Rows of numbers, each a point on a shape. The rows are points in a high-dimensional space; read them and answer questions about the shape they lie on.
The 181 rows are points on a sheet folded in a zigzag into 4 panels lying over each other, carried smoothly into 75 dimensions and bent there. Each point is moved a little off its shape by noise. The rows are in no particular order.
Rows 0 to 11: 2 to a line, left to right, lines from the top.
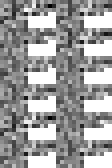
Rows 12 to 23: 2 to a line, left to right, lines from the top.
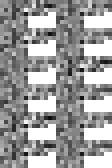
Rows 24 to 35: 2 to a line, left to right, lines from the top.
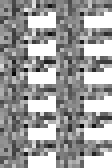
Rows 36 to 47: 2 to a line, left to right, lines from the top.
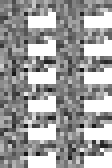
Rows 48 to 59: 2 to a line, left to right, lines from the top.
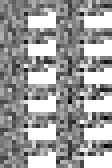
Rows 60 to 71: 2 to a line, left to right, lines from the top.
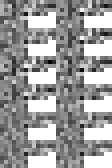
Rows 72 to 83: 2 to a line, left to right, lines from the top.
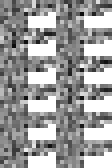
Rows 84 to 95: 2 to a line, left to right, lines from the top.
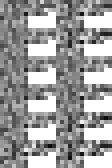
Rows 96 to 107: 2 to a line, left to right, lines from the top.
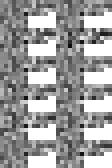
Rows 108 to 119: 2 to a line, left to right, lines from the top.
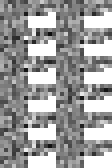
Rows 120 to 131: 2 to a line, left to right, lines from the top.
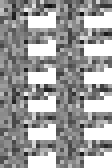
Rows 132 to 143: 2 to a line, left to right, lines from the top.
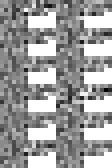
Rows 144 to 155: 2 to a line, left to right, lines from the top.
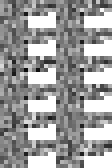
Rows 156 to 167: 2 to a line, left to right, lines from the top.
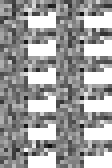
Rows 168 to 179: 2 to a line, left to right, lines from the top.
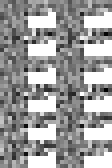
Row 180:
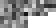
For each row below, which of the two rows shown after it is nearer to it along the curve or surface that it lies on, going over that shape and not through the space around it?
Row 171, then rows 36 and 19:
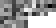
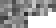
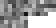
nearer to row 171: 19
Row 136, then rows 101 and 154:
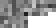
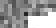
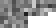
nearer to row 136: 101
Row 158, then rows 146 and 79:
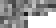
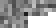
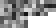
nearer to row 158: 79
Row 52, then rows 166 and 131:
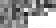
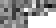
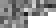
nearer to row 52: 166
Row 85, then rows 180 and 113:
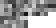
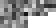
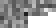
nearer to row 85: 180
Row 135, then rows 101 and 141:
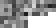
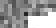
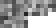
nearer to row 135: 141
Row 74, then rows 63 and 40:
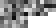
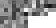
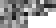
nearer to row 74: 40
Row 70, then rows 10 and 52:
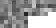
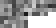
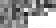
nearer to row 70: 52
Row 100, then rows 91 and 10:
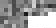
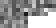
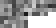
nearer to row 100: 91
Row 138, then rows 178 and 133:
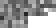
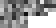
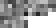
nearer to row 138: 178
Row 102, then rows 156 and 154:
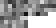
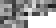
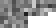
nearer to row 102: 156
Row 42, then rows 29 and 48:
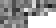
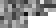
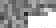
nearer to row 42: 48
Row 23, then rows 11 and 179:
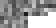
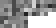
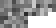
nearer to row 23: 11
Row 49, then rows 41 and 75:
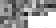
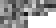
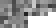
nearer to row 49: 41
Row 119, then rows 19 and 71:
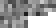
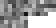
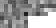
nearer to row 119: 19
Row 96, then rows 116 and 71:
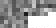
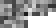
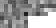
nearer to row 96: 71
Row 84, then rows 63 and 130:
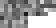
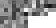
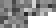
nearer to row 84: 63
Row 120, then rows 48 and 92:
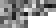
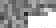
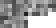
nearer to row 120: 92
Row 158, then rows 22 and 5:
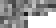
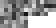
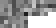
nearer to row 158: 22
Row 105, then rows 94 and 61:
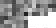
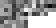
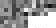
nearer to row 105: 94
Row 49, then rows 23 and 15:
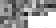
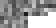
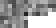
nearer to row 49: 15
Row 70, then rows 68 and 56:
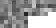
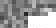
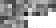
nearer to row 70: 68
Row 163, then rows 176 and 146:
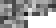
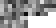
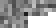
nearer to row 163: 176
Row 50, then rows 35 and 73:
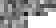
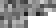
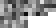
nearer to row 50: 35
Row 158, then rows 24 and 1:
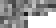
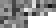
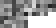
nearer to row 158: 1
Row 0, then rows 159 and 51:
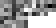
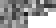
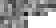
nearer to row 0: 51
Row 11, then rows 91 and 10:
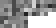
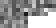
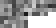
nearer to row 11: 91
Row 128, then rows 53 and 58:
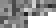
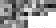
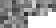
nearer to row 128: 58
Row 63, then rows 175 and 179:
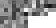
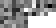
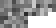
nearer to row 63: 175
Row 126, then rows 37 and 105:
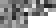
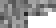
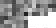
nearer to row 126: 37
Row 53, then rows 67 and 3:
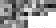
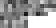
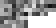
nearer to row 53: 3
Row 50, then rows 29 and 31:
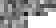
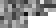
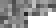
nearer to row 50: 29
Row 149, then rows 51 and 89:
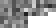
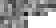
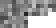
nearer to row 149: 89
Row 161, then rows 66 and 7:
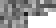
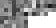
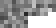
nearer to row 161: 66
